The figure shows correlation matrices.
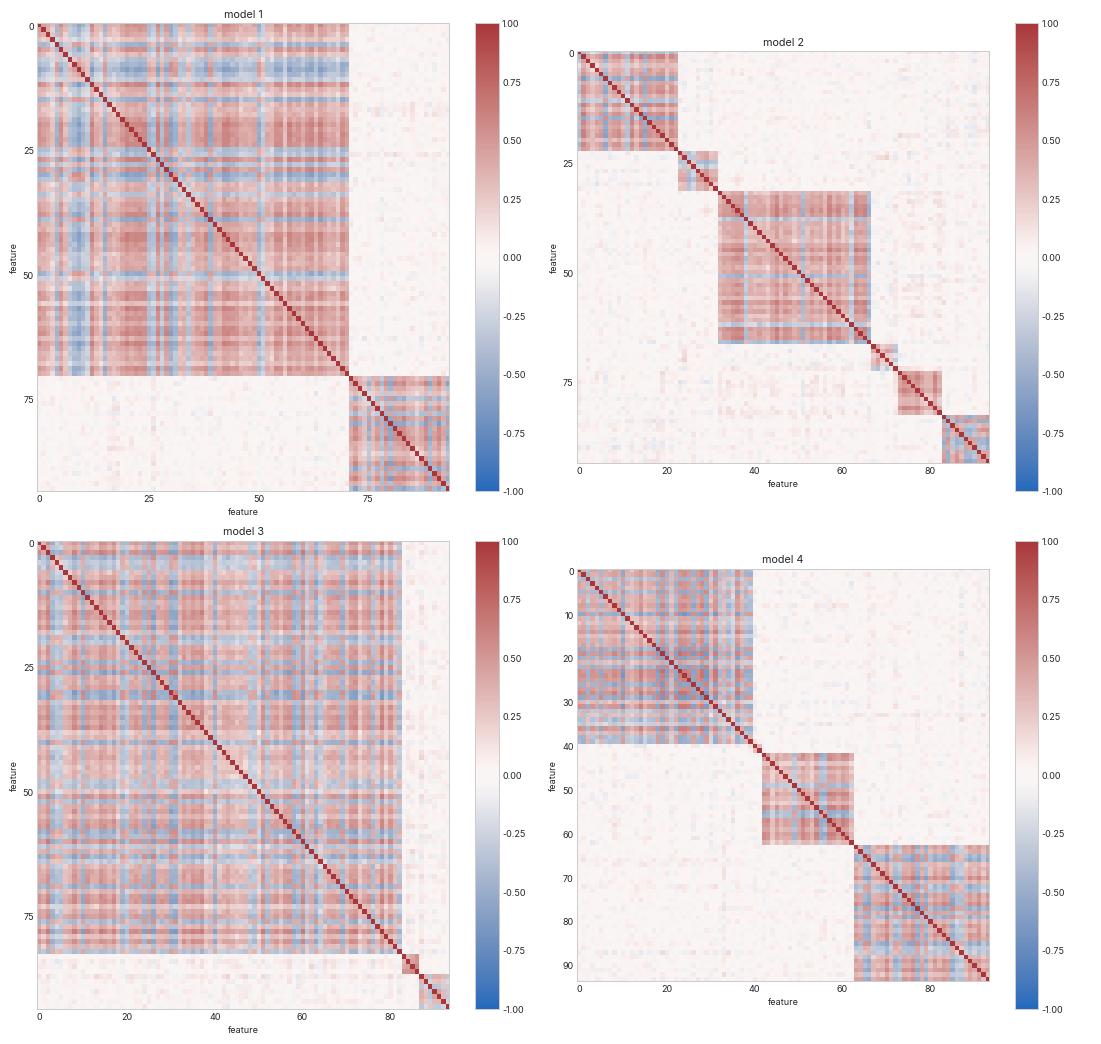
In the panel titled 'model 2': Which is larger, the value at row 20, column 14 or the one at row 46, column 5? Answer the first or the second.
the first
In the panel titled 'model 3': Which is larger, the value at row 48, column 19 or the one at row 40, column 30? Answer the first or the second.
the second
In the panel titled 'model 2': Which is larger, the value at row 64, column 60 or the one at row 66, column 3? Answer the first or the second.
the first
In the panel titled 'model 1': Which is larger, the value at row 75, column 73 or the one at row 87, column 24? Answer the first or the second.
the second
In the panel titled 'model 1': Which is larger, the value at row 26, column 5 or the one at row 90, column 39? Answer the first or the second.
the second
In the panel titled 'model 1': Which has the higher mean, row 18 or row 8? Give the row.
18
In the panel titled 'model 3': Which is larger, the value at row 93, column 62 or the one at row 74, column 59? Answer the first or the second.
the first
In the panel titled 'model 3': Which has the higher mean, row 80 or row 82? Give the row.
80
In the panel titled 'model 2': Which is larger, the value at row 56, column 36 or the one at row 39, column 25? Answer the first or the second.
the first
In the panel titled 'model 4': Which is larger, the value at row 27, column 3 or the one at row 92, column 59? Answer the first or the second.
the first
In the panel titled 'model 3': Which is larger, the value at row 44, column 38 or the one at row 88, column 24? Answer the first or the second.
the first
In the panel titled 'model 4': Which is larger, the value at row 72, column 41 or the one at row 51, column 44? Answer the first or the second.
the second
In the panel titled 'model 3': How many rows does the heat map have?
94
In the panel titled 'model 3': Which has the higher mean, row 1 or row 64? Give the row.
1
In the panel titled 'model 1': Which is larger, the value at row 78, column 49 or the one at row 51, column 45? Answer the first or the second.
the first
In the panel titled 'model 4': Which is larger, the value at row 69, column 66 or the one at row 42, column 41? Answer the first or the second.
the second
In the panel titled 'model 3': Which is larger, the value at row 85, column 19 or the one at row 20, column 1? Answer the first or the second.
the first
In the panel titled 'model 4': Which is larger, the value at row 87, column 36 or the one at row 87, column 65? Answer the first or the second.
the second
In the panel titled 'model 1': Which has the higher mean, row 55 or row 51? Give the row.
55
